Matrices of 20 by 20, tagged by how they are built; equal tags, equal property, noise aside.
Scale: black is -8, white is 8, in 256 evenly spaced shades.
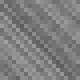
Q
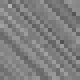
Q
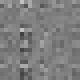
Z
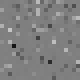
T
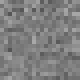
Z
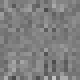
Z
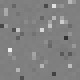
T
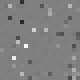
T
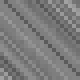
Q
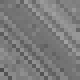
Q
